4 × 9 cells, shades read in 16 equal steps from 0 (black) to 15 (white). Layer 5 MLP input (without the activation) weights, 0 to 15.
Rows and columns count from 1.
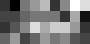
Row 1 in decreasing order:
15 13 11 9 8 7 3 3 0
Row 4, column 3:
4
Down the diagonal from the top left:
3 4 8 6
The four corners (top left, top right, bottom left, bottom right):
3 13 6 4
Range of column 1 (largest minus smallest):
3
